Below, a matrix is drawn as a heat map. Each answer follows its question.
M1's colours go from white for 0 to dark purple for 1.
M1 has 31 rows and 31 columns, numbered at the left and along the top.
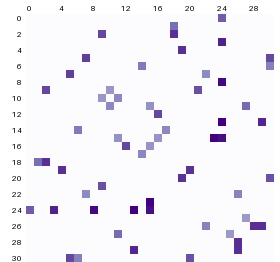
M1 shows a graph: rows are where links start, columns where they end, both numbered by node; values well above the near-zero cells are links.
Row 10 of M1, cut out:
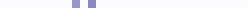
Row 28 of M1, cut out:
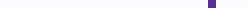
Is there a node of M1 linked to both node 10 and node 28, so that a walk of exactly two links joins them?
no
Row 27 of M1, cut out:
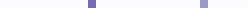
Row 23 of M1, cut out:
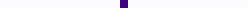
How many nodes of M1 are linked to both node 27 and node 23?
0
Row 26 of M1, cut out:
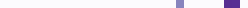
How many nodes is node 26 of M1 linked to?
3
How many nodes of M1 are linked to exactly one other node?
11
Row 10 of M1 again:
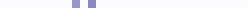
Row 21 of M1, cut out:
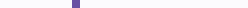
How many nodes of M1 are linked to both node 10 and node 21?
1
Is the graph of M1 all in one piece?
yes
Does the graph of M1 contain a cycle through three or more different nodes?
no
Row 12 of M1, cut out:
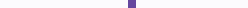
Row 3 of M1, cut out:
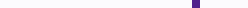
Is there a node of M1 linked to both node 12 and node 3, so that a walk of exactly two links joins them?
no
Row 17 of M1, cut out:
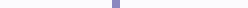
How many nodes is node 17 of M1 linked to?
1
